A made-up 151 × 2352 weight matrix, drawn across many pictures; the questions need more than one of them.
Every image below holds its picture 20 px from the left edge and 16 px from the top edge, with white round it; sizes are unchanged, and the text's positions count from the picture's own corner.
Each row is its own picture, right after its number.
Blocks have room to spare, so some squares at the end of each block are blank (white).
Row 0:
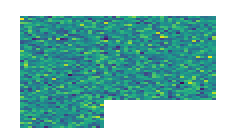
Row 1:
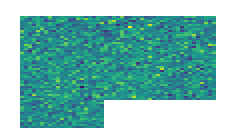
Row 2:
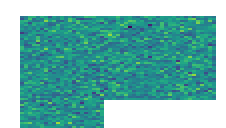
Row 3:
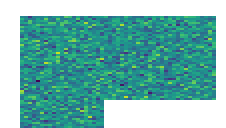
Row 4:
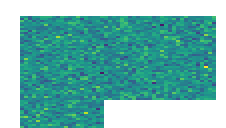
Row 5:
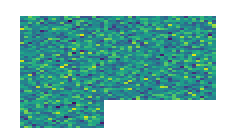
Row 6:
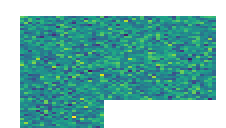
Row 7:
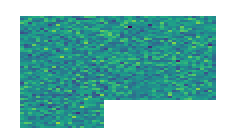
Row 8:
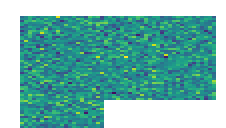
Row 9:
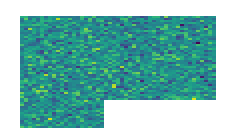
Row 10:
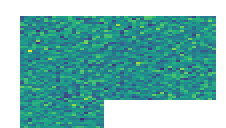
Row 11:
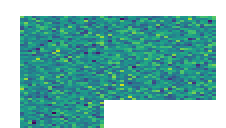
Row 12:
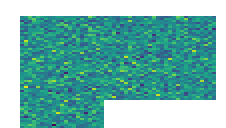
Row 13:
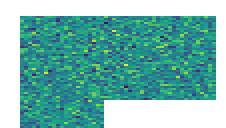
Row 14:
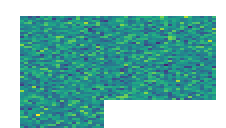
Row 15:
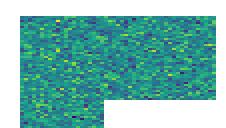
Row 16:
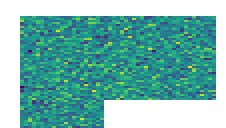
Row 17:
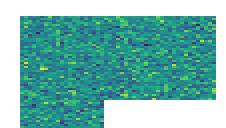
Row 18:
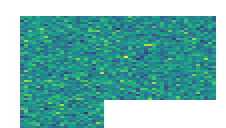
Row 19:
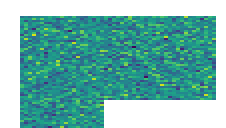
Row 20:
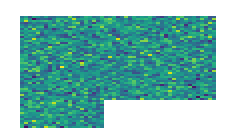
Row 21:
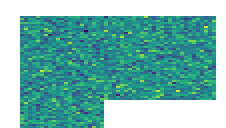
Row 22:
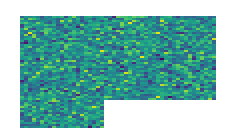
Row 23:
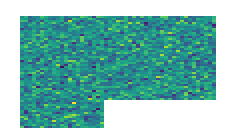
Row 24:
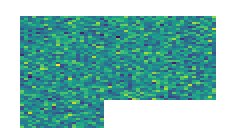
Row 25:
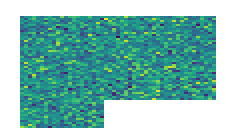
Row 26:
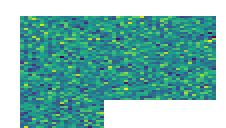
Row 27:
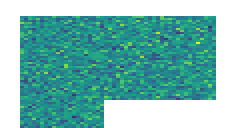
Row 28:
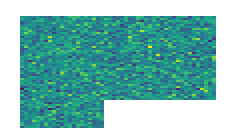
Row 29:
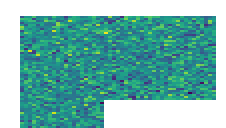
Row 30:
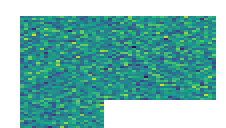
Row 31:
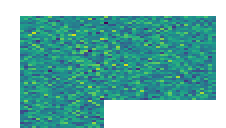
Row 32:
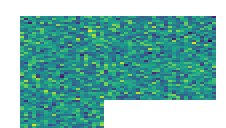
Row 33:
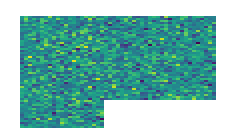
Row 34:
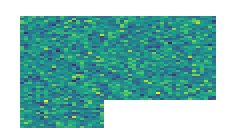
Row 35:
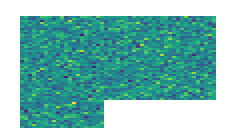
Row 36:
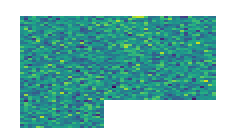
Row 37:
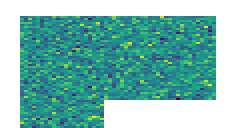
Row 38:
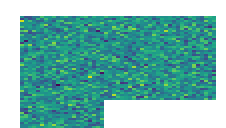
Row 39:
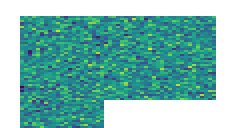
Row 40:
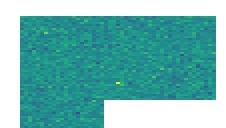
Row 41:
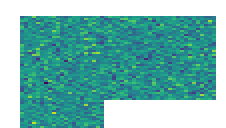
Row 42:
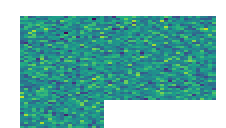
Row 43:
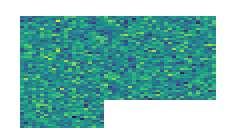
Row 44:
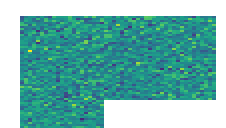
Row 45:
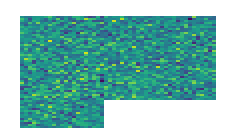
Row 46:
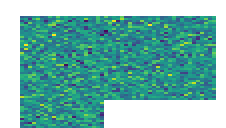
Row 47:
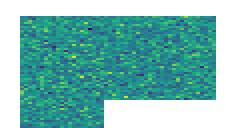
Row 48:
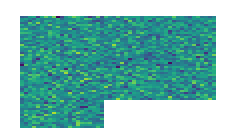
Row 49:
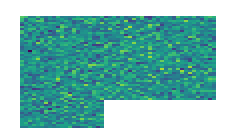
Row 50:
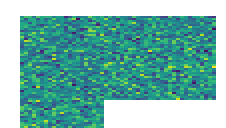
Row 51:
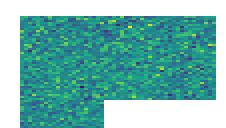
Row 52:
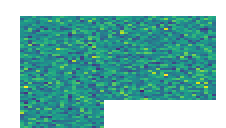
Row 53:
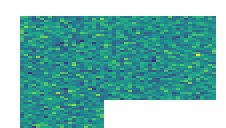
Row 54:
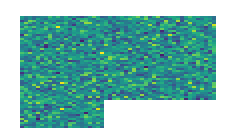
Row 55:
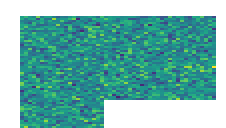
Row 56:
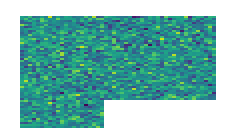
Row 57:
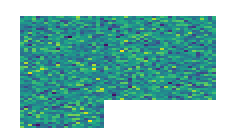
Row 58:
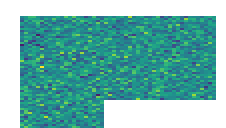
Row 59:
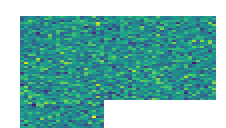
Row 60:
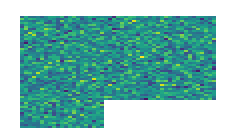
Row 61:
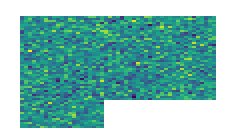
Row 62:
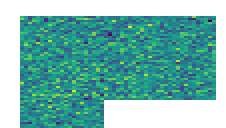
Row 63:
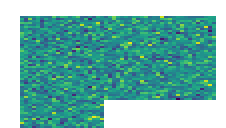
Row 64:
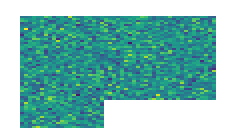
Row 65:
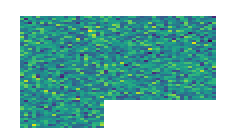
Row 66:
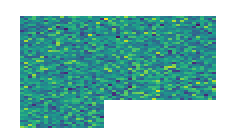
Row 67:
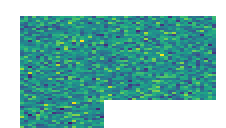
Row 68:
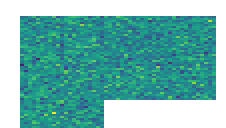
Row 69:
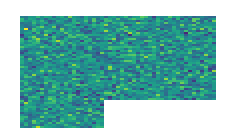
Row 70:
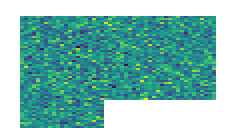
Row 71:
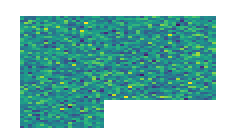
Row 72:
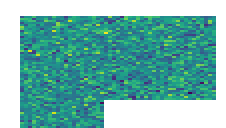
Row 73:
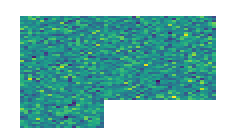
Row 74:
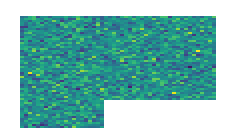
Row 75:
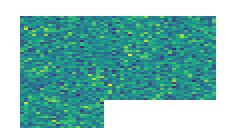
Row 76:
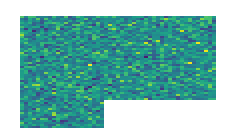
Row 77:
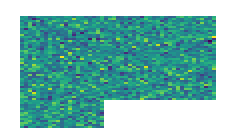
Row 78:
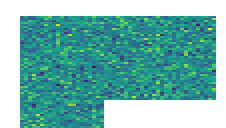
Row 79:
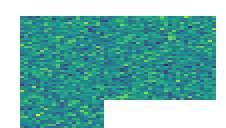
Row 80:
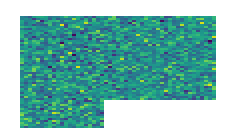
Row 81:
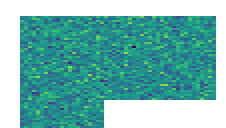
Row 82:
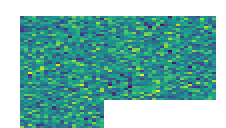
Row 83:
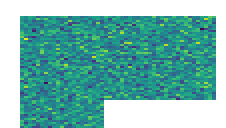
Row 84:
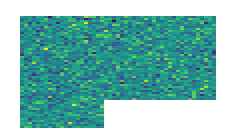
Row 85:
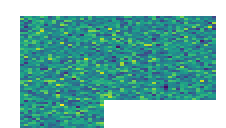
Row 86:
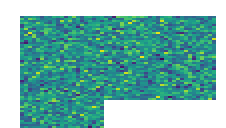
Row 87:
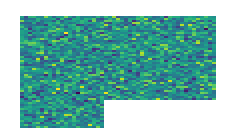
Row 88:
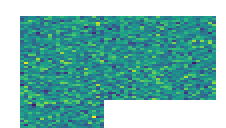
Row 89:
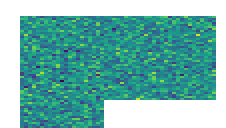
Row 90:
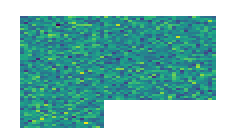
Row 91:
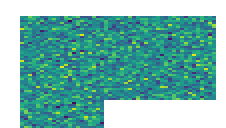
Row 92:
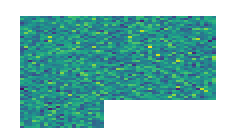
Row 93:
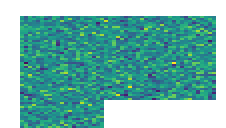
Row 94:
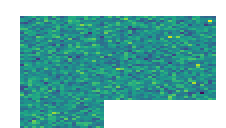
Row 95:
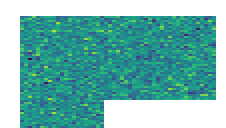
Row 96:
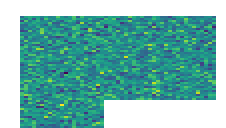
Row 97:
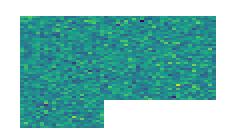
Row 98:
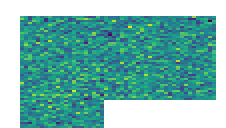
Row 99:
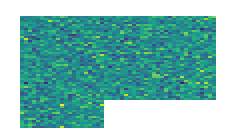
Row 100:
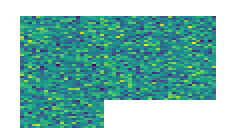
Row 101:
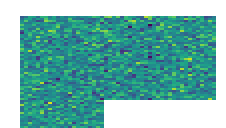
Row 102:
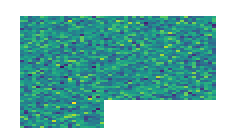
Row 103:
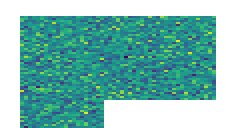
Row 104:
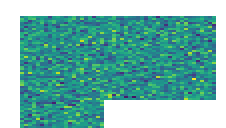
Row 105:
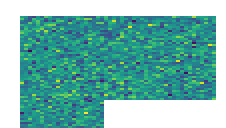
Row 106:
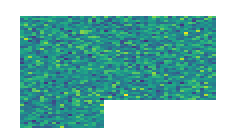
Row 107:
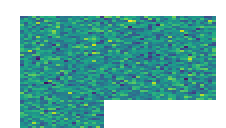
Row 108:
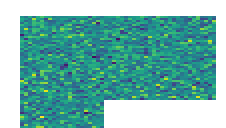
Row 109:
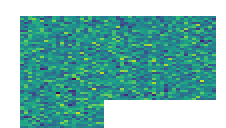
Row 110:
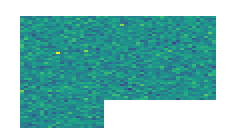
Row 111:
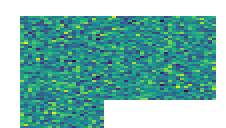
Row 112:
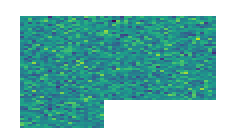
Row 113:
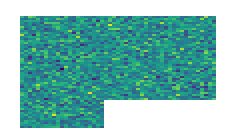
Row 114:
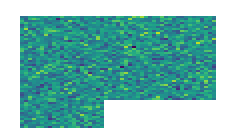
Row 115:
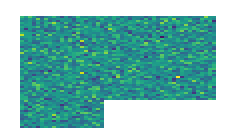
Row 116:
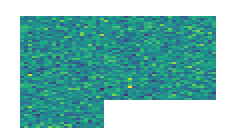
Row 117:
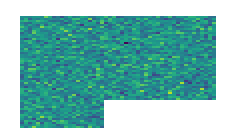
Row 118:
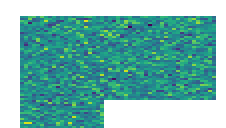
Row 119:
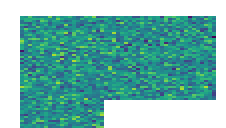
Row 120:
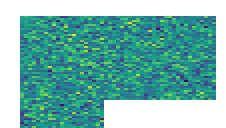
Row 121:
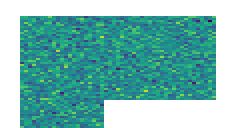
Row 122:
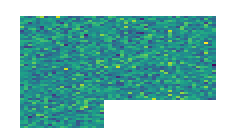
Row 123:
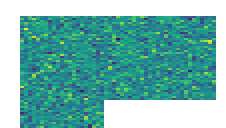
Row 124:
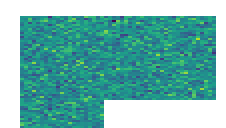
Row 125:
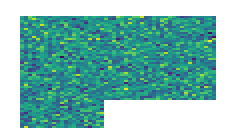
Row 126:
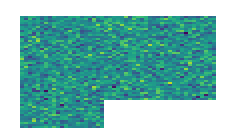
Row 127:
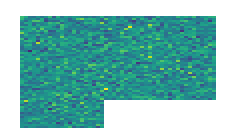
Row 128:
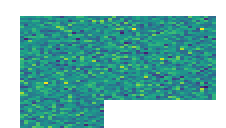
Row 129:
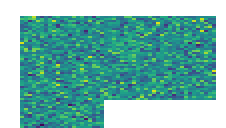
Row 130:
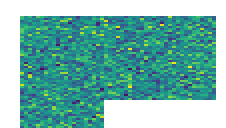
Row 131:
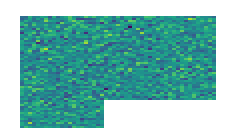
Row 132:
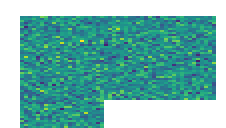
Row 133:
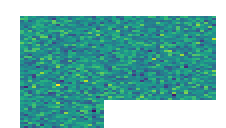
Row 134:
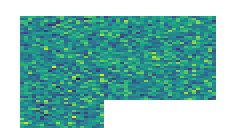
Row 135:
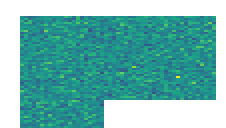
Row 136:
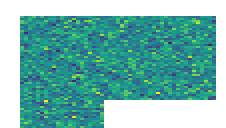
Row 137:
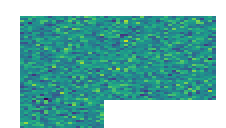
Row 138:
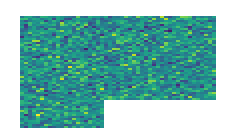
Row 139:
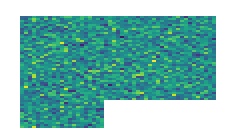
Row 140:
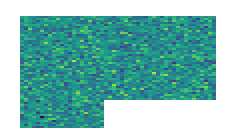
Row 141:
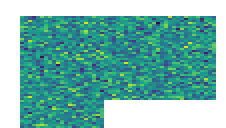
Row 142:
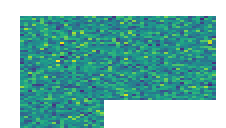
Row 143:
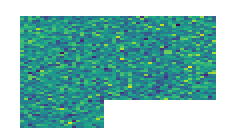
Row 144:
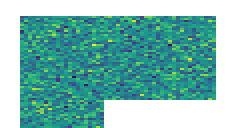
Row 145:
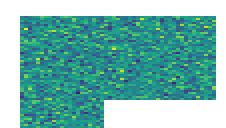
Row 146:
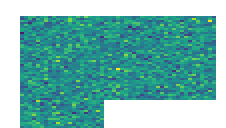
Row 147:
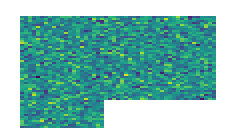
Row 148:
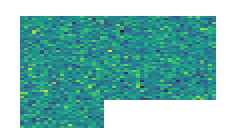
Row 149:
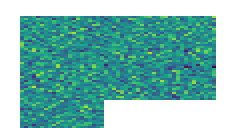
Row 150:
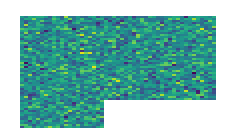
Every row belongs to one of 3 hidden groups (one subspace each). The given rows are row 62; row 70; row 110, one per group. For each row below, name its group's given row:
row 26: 70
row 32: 110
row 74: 110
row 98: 62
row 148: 70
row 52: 70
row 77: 70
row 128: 70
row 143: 110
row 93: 110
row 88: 110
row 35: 110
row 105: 62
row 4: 110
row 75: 70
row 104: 110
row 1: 62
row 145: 70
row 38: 110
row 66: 110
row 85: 110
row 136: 62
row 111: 70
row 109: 110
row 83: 70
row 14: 110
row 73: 110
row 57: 110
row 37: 70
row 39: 62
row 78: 110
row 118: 62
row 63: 70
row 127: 62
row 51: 62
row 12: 110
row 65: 110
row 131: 62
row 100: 110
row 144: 62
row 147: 70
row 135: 110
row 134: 62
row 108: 70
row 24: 110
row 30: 70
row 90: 62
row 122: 62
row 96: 110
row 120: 70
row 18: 110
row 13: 70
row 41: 62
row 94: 62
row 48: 62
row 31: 70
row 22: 70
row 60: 70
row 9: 70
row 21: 70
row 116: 110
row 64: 70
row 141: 110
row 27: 70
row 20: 70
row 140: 70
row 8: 110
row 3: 110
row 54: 110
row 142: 70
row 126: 70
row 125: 70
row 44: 62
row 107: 62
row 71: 110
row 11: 62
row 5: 110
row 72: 62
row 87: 70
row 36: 70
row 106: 70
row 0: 70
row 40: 62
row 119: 70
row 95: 62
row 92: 62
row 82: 110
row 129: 110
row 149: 110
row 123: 70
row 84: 62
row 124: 62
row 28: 62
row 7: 62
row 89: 110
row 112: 62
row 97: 62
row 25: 110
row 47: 110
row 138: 110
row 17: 110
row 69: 70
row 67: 110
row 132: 110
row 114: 70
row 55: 110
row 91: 110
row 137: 62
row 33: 70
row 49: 62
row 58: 110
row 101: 62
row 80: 70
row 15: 62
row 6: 62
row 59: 110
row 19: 70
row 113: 70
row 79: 110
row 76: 70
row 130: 110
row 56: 70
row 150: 110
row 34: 62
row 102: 110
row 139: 110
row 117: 70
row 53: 110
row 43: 62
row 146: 62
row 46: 62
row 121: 62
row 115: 70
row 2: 62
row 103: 110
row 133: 110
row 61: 62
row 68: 62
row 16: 62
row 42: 70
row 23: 110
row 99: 70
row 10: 62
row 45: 62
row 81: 70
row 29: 62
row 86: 70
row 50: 110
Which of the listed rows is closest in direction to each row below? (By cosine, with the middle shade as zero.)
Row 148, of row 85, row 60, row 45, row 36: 60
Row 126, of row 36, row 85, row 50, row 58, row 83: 36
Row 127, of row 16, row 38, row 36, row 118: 16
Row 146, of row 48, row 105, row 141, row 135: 48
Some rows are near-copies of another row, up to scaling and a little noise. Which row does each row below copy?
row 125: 26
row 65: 32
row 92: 28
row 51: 1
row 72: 29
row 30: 19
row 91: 5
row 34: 136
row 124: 112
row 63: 37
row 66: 25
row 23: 102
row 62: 98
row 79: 14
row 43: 15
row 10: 44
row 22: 86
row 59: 88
